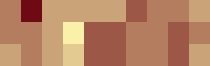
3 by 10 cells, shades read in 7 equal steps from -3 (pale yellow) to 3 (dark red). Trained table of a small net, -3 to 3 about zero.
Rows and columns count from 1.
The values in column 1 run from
-1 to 0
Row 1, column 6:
-1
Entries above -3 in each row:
10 9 10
